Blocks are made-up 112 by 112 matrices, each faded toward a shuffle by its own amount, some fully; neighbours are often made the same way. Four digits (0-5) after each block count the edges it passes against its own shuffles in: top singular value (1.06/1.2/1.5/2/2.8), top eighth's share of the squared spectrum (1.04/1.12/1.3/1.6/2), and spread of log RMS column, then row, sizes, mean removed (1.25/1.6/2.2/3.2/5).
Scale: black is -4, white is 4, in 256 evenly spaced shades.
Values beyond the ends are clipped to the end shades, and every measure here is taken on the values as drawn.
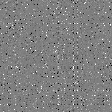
4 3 1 1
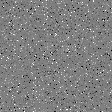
2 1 0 0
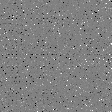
3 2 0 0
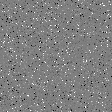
0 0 0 0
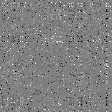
4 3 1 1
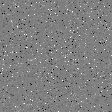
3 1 0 0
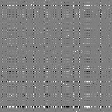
5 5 3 3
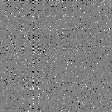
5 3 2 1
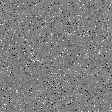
2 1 0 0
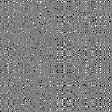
5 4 3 3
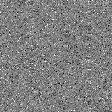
3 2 0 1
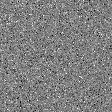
0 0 0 0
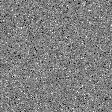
0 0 0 0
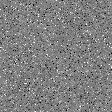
0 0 0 0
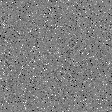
2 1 0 0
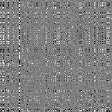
5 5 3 3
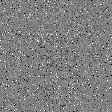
3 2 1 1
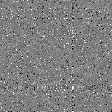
4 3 1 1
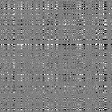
5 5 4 4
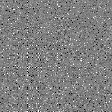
4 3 2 2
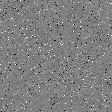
0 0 0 0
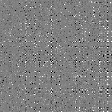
4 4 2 2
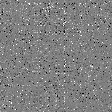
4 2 1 1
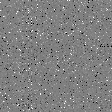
3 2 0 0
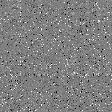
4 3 1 1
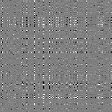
5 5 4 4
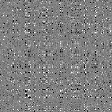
4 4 3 2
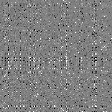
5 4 3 2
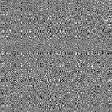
5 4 3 3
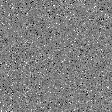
3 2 0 0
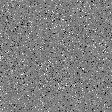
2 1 0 0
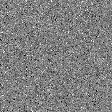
0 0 1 0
